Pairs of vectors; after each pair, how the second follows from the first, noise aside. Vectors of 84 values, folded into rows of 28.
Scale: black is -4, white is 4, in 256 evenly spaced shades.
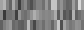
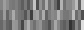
shuffled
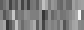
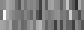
reversed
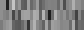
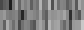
shuffled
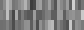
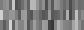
reversed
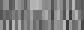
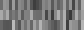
sign-scrambled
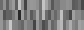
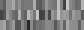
shuffled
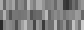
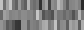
reversed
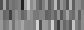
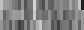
shuffled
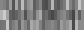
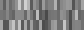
shuffled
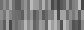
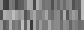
shuffled
